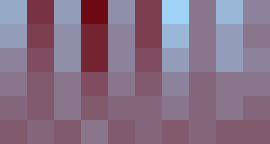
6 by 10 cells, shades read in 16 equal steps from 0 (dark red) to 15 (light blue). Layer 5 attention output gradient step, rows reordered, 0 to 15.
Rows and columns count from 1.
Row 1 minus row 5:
5 -3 3 -6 3 -3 7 1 5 2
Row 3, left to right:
9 5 10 2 9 5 11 8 11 9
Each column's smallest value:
6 3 6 0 6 4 6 7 6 6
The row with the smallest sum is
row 6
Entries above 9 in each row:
5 4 3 0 0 0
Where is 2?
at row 2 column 4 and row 3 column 4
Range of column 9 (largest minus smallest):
7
